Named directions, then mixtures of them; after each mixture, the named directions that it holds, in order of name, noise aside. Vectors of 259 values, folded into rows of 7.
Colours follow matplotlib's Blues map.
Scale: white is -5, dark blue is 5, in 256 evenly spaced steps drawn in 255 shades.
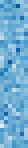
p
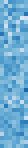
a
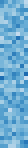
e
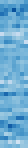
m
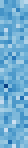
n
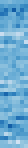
m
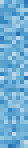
e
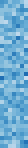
e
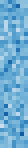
a, p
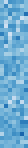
a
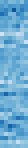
m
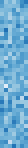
n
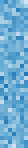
e, n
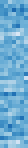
e, m
